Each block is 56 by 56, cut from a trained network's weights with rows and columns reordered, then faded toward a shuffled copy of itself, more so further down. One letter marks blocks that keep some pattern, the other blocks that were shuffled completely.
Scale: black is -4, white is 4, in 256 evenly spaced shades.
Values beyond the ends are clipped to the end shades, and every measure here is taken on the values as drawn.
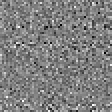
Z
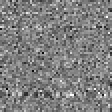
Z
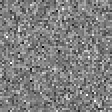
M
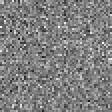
Z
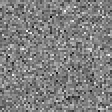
M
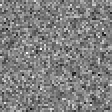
M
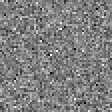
M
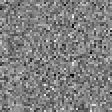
Z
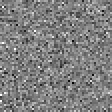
M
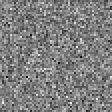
M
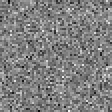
M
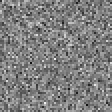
M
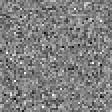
Z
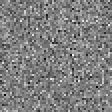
M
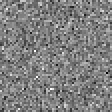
M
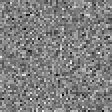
Z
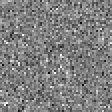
M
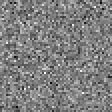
M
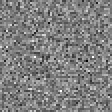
Z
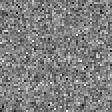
M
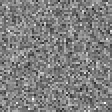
M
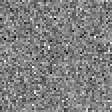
M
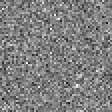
Z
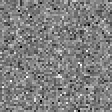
Z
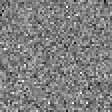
Z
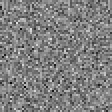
M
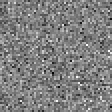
M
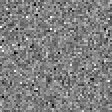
M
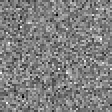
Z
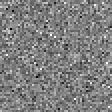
M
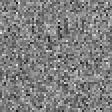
Z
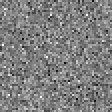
M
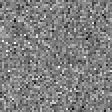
M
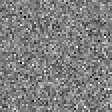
M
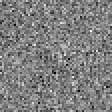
M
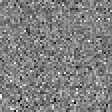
Z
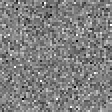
M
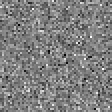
M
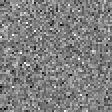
Z
